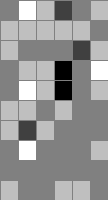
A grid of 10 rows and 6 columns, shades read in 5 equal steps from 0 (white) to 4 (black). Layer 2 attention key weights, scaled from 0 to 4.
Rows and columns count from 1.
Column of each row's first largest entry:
4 6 5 4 4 3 2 1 1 2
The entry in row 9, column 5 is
2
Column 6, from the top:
1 2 1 0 1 2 2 1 2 2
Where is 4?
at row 4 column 4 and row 5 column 4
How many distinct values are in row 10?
2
